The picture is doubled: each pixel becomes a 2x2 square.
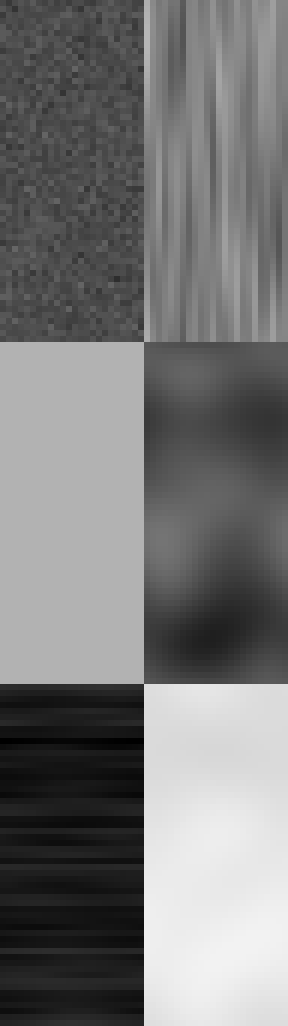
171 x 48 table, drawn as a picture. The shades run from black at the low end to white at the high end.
The table splits into 3 rows of 2 panels. Panel 1,1: low, fine-grained, faint in contrast. Panel 1,2: middling, streaked downward. Panel 2,1: high, flat. Panel 2,2: low, smooth. Panel 3,1: very low, streaked across, faint in contrast. Panel 3,2: very high, smooth, faint in contrast.
